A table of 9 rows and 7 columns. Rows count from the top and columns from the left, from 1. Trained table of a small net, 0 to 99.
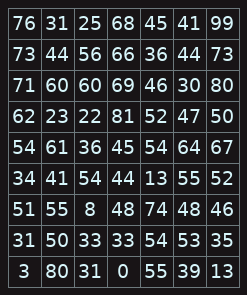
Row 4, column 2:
23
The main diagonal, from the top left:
76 44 60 81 54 55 46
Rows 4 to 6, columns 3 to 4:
22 81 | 36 45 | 54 44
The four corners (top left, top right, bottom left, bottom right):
76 99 3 13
